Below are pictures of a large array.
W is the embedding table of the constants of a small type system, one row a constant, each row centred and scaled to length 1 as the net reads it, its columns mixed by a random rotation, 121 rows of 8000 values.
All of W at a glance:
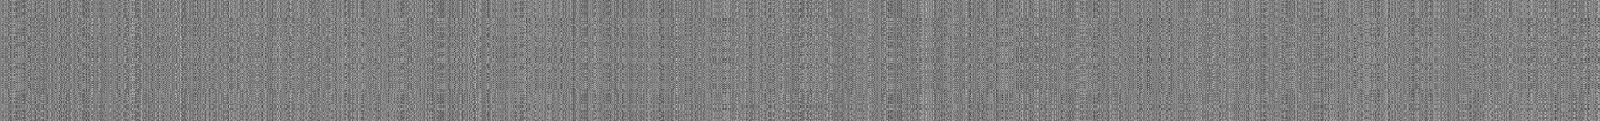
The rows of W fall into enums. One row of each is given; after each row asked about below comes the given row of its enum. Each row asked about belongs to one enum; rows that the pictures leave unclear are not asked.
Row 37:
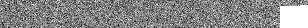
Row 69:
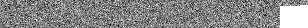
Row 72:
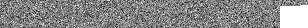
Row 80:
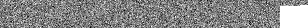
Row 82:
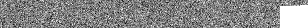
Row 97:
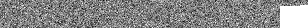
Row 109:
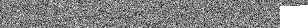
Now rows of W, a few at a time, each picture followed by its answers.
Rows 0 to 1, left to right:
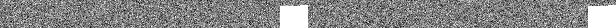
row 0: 80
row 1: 97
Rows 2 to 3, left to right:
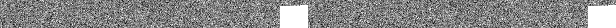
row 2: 82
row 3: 82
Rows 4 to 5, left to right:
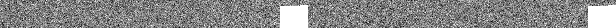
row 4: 37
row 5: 97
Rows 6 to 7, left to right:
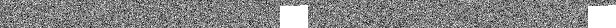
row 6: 80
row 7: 97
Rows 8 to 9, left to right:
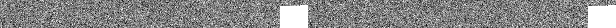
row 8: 82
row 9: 37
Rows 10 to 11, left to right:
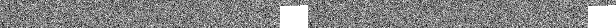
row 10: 37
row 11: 37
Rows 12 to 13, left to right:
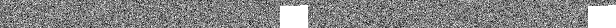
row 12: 80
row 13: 97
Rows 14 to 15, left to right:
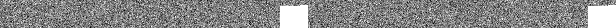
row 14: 80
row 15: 82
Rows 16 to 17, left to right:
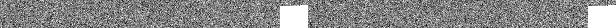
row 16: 82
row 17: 37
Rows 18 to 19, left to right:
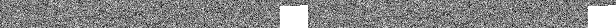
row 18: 109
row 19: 109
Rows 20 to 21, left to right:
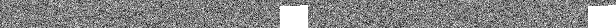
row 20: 109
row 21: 97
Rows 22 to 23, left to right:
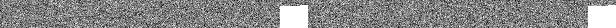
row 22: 109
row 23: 80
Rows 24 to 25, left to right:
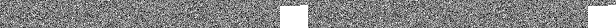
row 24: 72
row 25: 72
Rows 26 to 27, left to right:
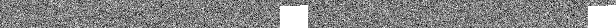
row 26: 109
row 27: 69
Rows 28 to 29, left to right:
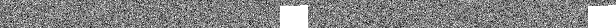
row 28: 80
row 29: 97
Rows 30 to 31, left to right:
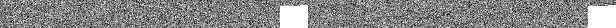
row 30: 80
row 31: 109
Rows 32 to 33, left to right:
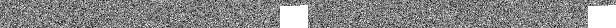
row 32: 97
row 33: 82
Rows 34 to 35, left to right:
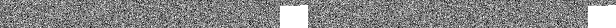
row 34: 80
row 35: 80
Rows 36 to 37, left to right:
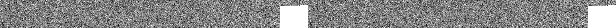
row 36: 37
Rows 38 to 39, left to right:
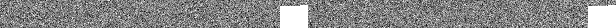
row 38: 72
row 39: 37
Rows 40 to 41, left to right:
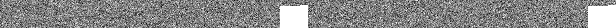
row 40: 109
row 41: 72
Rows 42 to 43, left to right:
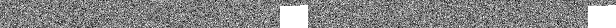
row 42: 97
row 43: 80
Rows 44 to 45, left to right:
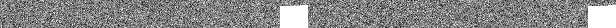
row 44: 82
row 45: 97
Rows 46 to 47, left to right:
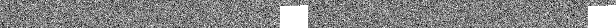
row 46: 37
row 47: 69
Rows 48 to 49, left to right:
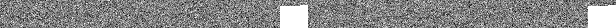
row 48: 72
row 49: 109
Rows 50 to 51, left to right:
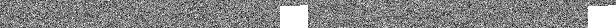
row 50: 72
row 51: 109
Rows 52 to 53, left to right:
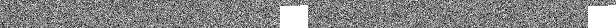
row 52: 37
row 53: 72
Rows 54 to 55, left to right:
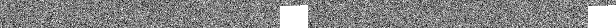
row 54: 82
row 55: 37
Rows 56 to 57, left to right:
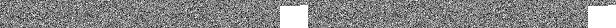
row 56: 72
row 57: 72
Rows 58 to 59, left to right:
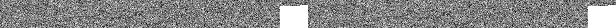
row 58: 109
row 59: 109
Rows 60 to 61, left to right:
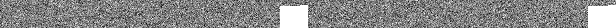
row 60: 109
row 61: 72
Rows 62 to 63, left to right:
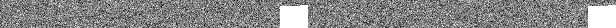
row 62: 109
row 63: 97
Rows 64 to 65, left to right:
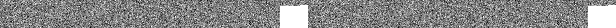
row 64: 80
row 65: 80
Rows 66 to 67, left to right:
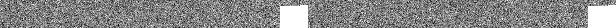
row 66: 37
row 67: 82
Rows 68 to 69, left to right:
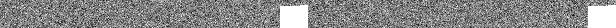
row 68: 97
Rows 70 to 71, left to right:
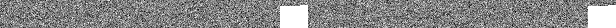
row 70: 72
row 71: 109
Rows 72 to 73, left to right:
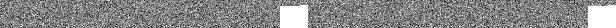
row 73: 80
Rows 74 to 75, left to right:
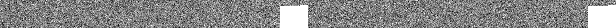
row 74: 37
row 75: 72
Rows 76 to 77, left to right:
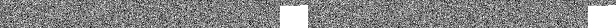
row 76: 80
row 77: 80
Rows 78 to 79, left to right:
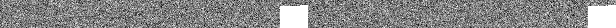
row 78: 109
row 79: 69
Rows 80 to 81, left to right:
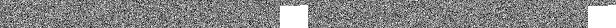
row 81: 72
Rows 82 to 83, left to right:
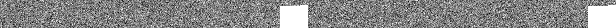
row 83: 72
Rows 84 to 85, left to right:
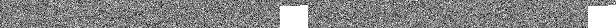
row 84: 109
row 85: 72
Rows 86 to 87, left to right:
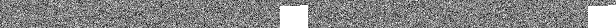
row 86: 109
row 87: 72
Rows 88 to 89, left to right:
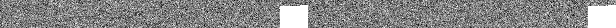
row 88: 109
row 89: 69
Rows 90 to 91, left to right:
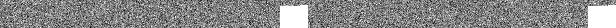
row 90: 80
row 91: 82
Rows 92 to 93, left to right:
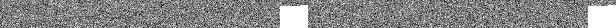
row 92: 109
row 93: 80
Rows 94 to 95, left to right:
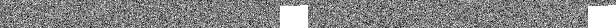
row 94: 80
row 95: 97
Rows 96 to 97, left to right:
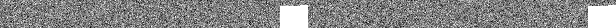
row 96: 80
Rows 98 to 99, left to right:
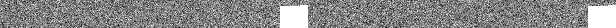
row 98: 37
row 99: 97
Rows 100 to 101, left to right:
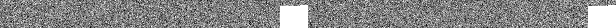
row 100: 80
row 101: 37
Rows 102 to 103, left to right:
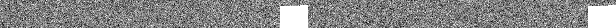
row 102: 37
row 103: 97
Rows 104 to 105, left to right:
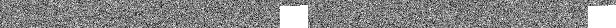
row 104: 109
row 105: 82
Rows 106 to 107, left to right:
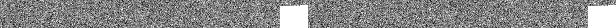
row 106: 82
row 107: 82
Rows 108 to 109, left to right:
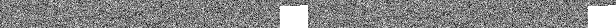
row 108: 109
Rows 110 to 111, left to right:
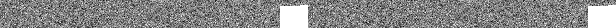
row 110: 97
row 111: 97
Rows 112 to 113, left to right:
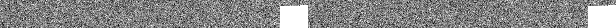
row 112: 37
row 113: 82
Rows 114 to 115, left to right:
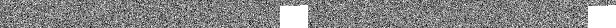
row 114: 80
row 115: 37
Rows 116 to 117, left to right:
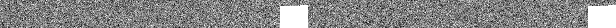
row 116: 37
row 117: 97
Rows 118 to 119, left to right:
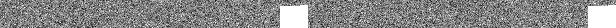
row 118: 97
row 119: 82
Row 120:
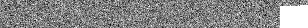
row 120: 69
